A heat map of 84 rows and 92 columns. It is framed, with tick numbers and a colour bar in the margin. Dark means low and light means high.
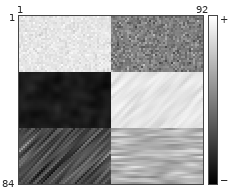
The table splits into 3 rows of 2 panels. Panel 1,1: very high, fine-grained, faint in contrast. Panel 1,2: middling, fine-grained. Panel 2,1: very low, blotchy, faint in contrast. Panel 2,2: very high, slanting up to the right, faint in contrast. Panel 3,1: low, slanting up to the right. Panel 3,2: high, streaked across.
